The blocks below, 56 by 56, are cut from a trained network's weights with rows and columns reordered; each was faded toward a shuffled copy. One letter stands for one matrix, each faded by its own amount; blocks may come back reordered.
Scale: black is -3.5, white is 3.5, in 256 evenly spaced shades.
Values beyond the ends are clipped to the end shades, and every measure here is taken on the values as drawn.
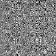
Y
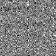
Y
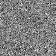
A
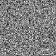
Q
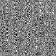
Y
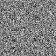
Q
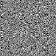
Y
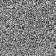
Q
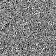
A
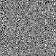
Y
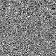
Q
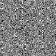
Y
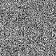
Q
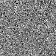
A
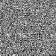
Q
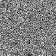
Q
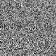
Q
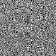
Y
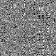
Y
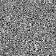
A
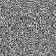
Q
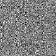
Y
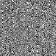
Y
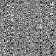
Y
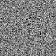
Q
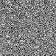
Q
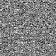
Q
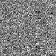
Q
